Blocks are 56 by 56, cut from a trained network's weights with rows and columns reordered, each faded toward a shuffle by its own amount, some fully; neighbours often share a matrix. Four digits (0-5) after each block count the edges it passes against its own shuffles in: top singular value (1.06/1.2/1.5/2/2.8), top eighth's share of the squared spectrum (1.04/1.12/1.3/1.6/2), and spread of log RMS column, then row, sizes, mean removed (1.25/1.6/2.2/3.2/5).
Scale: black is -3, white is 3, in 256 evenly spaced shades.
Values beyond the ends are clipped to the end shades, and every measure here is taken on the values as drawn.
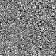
3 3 1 0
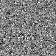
2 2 0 1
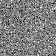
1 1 0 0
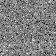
0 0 0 0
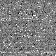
2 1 0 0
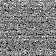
2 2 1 0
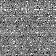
3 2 0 1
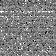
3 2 0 1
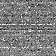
3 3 1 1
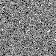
0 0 0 0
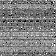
4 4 2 2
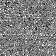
1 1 0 0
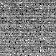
3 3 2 0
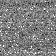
2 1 0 0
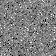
0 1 0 0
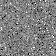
0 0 0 0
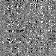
2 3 2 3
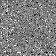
1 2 0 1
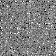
2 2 1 1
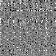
3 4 2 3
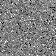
0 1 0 0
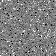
0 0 0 0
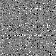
2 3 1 2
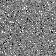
0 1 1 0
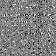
2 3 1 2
